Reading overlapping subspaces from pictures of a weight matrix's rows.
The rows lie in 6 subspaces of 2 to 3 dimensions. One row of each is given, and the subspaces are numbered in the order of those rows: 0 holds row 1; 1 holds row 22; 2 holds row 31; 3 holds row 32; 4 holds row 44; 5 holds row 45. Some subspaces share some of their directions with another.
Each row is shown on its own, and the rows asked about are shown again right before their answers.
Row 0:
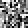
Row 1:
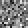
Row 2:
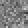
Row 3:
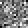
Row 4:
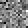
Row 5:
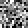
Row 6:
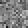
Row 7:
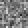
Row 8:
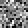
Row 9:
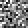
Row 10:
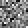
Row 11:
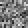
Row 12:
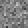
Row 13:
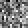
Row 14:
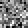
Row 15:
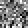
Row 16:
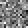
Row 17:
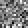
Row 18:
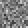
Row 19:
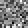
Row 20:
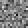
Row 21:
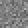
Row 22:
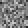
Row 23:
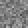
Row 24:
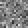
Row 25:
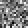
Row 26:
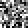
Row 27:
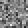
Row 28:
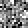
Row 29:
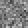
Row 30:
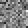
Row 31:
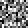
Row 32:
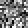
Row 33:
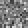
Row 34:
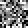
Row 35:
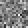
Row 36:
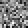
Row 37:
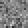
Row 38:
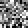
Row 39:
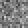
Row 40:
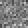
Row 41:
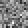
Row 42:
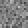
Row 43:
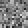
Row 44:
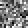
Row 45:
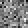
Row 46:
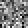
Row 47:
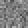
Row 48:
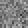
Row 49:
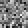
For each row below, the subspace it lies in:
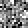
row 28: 1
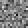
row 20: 2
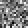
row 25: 1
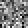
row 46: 4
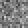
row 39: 4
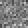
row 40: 5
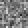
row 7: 2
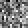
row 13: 4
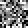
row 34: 3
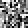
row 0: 4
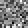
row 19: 2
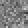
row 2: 4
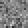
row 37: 2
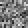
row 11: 3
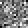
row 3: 5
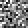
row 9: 3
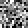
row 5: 3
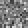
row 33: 0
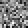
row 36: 1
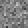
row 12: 4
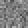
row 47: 5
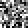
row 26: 4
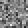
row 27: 2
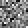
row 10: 0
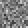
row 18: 1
